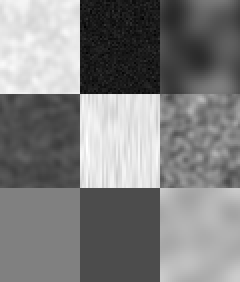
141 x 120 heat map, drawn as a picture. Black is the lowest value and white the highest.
The table splits into 3 rows of 3 panels. Panel 1,1: very high, blotchy, faint in contrast. Panel 1,2: very low, fine-grained, faint in contrast. Panel 1,3: low, smooth. Panel 2,1: low, blotchy, faint in contrast. Panel 2,2: very high, streaked downward, faint in contrast. Panel 2,3: middling, blotchy. Panel 3,1: middling, flat. Panel 3,2: low, flat. Panel 3,3: high, smooth, faint in contrast.
